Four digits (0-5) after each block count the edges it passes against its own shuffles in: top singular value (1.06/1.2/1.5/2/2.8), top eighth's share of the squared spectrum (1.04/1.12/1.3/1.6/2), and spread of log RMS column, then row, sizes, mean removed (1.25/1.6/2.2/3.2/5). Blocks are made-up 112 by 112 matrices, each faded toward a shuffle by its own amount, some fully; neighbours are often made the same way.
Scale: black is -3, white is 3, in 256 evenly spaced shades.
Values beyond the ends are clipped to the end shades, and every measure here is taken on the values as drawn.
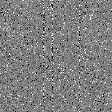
4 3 2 1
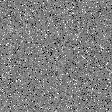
2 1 0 0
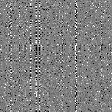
5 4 3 2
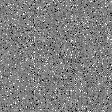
3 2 1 0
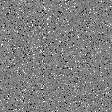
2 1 1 0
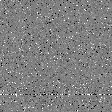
3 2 0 1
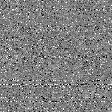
3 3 1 3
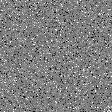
1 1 0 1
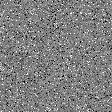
1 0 0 0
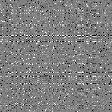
5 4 2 3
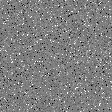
0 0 0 0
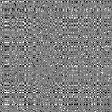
5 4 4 4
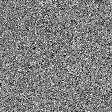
0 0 0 0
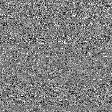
1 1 0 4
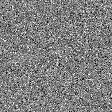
0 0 0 0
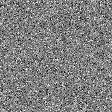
0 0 0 0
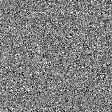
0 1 0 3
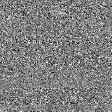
1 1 0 3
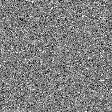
0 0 0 2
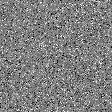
1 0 0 0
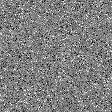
2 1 0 0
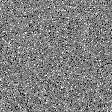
1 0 0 0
